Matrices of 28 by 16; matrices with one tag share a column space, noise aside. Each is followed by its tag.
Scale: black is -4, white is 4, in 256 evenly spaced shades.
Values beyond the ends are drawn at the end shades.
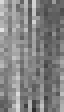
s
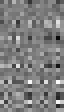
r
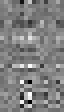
r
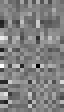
r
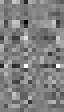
r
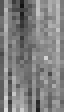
s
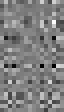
r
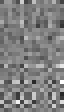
r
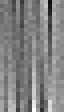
s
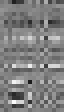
r
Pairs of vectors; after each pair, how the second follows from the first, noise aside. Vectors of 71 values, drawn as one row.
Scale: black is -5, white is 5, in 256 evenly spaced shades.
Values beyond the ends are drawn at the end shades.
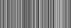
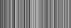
wrapped around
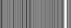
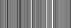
shuffled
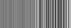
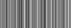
shuffled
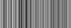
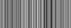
wrapped around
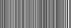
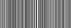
wrapped around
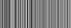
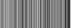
shuffled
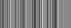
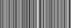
shuffled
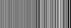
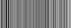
wrapped around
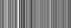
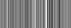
wrapped around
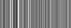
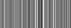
wrapped around
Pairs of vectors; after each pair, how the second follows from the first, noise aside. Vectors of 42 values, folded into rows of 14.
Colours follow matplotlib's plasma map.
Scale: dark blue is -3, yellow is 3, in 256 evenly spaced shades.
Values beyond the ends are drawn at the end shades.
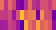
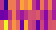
wrapped around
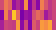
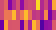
wrapped around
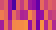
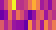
negated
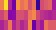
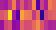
wrapped around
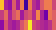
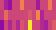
partly zeroed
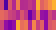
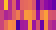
negated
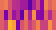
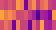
wrapped around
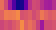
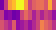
negated
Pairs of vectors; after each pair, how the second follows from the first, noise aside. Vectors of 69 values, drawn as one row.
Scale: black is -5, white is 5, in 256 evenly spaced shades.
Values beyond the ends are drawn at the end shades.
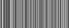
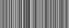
wrapped around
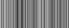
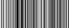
scaled up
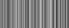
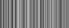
reversed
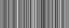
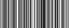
scaled up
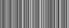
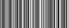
scaled up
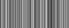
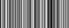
scaled up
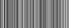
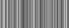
sign-scrambled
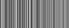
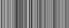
sign-scrambled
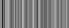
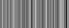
reversed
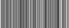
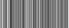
reversed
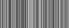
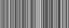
reversed
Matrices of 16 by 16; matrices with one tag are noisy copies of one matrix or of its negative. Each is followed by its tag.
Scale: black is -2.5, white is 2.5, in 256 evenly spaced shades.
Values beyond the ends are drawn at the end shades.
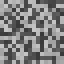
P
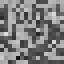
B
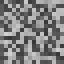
P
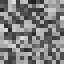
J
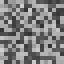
P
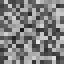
P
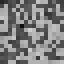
B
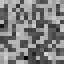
B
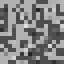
B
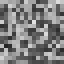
B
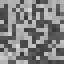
B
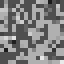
B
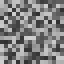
P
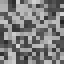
J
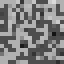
B
